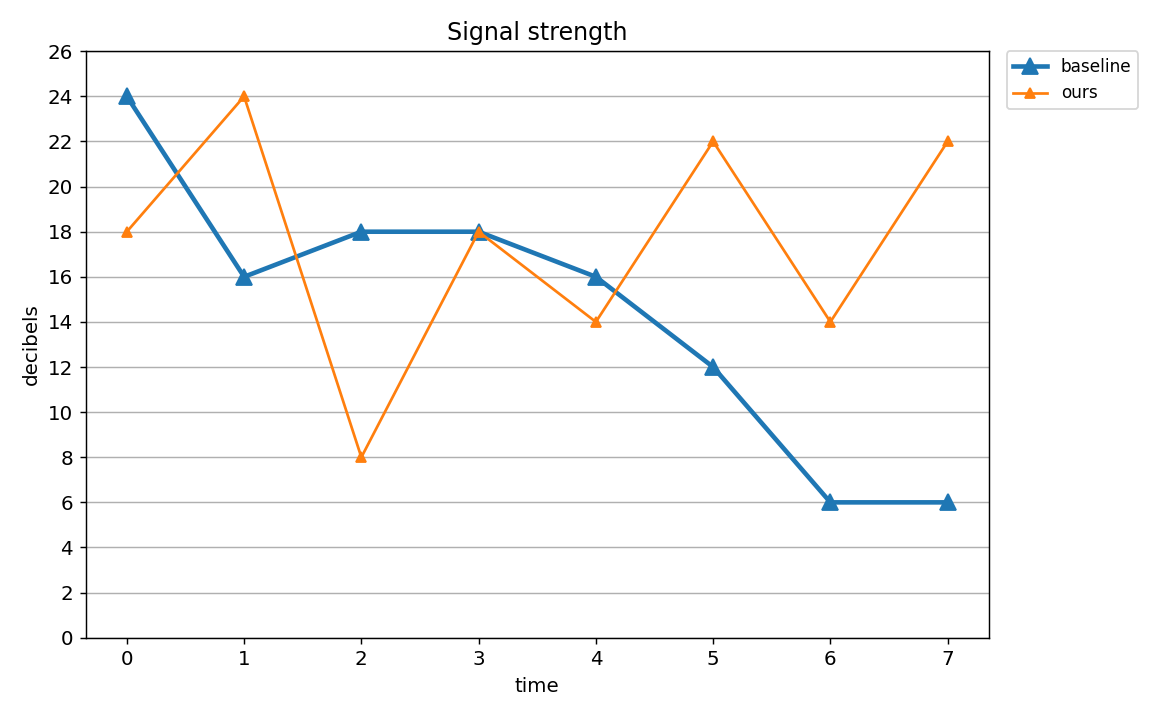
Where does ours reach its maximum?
1
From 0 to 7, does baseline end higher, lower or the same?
lower
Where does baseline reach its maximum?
0
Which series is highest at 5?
ours
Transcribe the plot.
Title: Signal strength
x-axis: time, ticks 0 1 2 3 4 5 6 7
y-axis: decibels, ticks 0 2 4 6 8 10 12 14 16 18 20 22 24 26
Legend: baseline, ours
Values:
baseline: 24 16 18 18 16 12 6 6
ours: 18 24 8 18 14 22 14 22
